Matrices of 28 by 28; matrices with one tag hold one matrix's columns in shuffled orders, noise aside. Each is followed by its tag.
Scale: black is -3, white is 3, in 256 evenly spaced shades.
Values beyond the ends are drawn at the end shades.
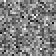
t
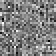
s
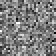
s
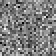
t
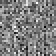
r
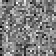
r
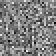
t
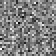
t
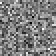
t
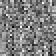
r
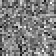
r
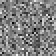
t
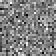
t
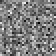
t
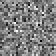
s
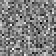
t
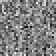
r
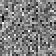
s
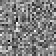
s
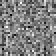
r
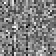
r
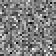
t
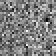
s
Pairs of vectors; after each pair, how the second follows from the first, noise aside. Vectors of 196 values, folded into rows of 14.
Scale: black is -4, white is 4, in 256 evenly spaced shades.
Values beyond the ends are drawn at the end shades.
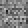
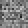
reversed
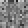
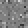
partly zeroed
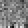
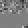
partly zeroed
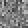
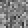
reversed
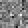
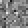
reversed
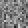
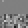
partly zeroed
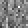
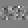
partly zeroed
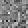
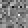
reversed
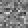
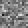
reversed
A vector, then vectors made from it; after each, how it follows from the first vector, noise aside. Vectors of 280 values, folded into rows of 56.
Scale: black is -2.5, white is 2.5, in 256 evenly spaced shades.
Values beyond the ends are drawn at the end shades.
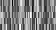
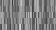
shrunk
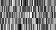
sign-scrambled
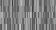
shrunk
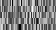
sign-scrambled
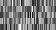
sign-scrambled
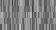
shrunk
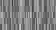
shrunk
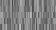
shrunk
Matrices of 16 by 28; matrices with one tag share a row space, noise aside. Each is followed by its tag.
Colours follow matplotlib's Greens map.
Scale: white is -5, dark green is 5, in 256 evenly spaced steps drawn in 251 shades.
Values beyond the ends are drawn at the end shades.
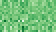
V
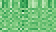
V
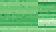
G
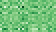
V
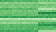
G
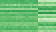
G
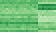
G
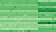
G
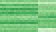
G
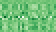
V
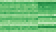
G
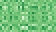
V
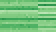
G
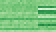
G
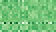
V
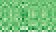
V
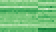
G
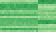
G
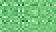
V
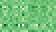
V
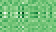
V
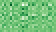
V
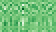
V
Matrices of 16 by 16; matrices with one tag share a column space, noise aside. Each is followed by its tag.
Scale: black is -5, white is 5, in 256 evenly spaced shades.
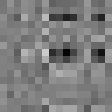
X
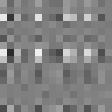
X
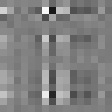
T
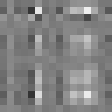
T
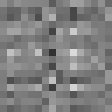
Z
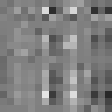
T
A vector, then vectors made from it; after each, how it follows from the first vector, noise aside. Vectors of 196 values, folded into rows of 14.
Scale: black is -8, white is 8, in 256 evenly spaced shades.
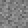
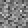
scaled up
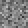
scaled up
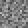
scaled up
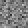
scaled up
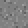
partly zeroed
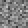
scaled up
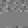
partly zeroed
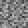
scaled up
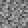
scaled up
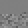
partly zeroed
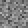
scaled up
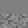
partly zeroed
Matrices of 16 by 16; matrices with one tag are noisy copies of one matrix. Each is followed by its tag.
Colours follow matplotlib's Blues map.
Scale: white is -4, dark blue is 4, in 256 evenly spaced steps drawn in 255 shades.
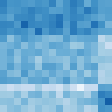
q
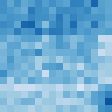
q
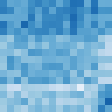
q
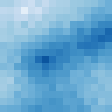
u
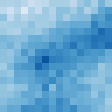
u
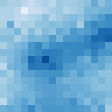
u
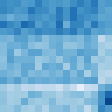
q
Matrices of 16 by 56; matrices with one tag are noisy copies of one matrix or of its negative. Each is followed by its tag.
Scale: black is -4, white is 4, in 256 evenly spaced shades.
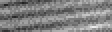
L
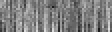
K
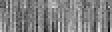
K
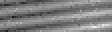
L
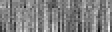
K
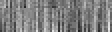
K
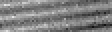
L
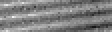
L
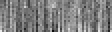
K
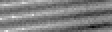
L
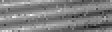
L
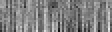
K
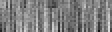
K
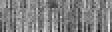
K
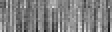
K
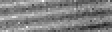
L
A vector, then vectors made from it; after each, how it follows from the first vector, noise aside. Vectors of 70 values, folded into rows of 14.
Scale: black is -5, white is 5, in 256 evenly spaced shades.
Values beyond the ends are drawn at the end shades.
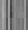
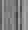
reversed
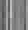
negated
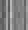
negated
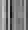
scaled up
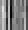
scaled up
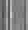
negated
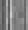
negated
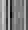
scaled up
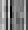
scaled up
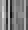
scaled up
